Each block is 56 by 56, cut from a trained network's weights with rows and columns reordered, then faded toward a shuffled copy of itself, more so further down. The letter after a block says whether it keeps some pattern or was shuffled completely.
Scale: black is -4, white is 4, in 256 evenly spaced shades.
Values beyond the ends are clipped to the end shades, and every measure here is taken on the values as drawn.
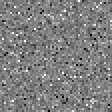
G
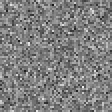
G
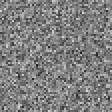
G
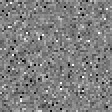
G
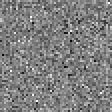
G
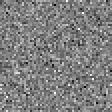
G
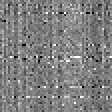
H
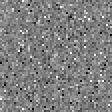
G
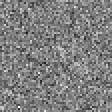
G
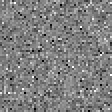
G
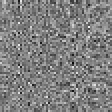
H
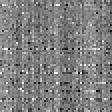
H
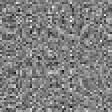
H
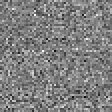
H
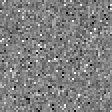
G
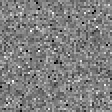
G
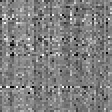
H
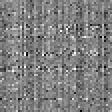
H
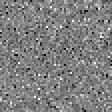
G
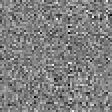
H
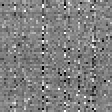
H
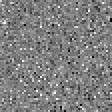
G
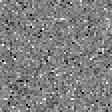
G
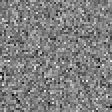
G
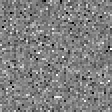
G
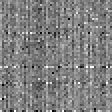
H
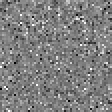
G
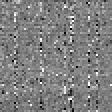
H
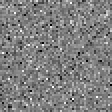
G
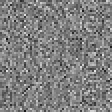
H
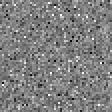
G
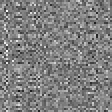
H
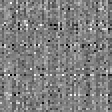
H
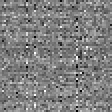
H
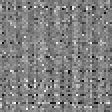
H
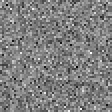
G
